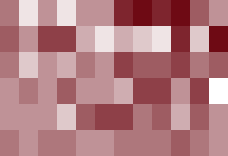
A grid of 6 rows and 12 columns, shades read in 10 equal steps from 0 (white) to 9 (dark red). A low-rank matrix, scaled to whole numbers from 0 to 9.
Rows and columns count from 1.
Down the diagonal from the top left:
5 4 4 6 6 4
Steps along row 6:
down up same down same up same same up down down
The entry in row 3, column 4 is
3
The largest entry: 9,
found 3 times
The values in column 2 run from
1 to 5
